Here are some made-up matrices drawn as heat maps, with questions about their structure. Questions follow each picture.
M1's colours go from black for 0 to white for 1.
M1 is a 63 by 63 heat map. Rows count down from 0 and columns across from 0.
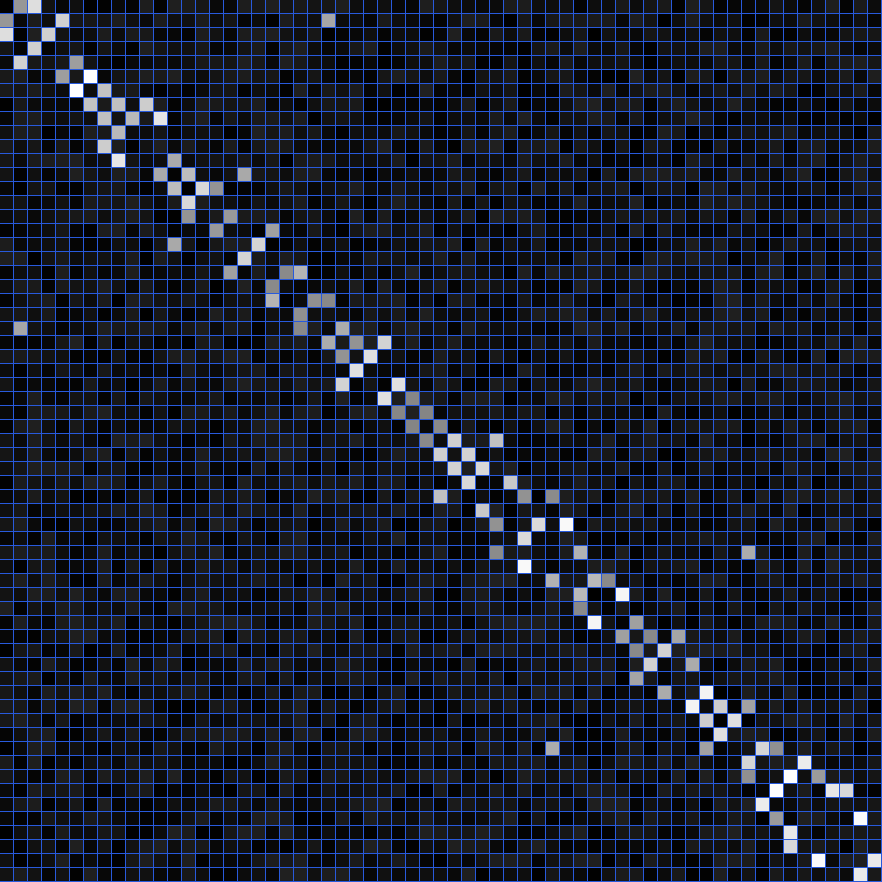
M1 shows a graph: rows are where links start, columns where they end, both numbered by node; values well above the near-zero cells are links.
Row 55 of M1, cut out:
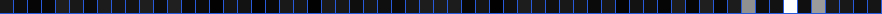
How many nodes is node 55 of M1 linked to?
3
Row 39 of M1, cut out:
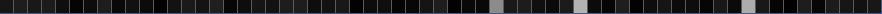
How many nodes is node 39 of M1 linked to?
3
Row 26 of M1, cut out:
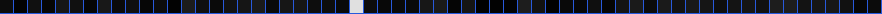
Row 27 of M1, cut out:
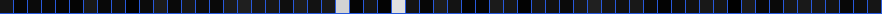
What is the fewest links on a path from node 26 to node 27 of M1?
3
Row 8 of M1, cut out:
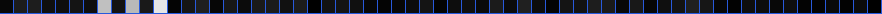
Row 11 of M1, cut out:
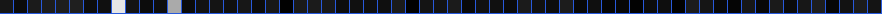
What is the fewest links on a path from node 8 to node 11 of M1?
1
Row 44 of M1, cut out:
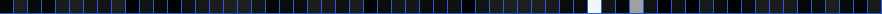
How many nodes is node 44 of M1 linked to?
2
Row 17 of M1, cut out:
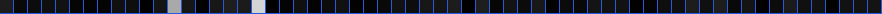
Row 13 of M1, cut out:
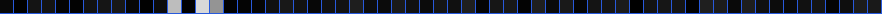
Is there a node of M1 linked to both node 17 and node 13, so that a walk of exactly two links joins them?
yes
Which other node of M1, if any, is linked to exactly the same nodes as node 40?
node 38
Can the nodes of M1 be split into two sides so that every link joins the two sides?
yes
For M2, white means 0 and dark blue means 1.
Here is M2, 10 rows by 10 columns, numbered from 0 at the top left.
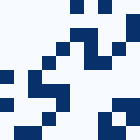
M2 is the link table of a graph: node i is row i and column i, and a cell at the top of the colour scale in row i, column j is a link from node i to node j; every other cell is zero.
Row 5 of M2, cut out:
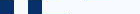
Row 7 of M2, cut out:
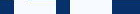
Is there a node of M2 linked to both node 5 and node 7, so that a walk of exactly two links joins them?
yes
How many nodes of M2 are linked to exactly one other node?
1
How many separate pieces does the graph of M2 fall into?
1
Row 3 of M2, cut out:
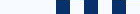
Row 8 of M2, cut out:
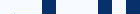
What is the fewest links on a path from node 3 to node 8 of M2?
1
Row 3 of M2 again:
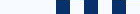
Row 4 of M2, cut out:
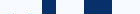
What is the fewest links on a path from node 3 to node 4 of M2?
1
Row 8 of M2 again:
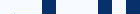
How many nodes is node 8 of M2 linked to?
3
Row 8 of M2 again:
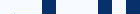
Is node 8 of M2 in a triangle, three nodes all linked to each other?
yes
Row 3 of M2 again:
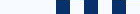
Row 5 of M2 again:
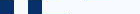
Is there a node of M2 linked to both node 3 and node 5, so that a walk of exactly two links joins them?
no
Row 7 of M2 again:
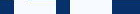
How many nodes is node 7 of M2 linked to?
4
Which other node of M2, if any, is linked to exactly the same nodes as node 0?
none
